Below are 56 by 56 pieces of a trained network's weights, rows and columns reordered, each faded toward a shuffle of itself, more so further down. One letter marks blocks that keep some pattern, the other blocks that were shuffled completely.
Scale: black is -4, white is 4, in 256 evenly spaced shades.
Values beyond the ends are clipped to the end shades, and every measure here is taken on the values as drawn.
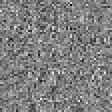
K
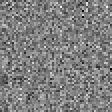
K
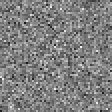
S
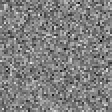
S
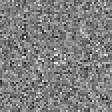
K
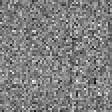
K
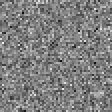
S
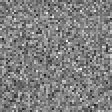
S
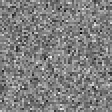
S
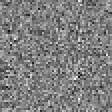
K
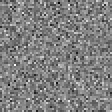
K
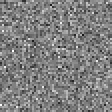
S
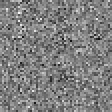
K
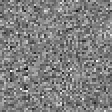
K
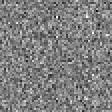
K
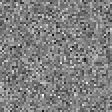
S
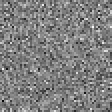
K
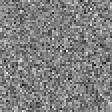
S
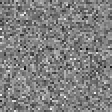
S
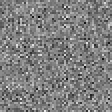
K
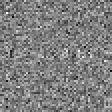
K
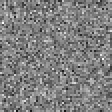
S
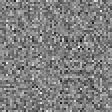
K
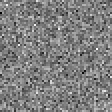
S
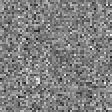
K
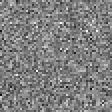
K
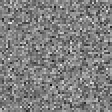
K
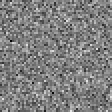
S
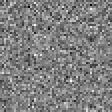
K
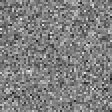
S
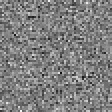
K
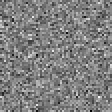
K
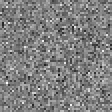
S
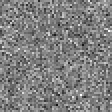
S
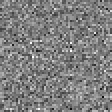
K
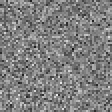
S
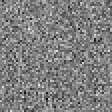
K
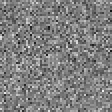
K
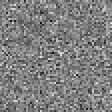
K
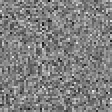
K
